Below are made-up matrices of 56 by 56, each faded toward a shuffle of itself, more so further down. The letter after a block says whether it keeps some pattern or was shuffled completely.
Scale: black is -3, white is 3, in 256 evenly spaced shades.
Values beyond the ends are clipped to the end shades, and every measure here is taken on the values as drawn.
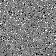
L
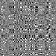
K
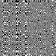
K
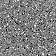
L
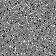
L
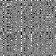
K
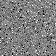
L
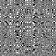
K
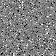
L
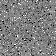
L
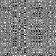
K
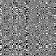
K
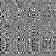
K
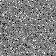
L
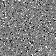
L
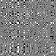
K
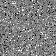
L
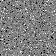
L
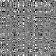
K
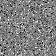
L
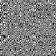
K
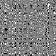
K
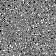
L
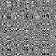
K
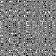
K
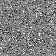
L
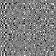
K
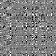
K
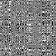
K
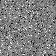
L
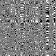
K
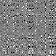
K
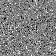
L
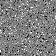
L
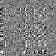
K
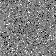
L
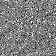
L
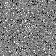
L
